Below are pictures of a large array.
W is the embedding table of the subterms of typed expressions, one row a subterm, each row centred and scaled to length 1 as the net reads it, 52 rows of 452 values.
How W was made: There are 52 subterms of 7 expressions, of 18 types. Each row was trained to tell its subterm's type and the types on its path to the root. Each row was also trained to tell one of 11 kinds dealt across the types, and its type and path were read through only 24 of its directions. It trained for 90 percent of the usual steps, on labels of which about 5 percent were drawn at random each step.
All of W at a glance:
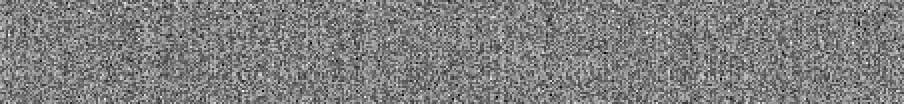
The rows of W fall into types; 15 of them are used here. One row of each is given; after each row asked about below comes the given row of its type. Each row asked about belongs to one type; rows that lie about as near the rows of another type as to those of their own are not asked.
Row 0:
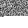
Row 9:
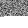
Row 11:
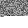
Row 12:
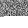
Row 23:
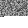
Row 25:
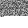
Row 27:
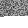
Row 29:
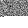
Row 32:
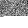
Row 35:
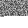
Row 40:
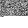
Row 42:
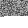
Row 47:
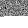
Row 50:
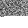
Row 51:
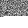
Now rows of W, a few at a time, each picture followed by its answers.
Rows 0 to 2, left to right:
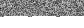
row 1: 42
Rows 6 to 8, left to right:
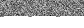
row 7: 47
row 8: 12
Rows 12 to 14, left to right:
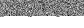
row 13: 0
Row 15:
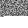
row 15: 40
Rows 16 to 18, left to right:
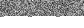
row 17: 29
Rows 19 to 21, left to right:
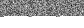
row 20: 47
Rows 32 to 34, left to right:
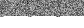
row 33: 51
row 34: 42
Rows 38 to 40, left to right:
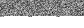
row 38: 9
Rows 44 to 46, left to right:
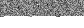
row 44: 51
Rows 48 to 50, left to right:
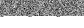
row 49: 32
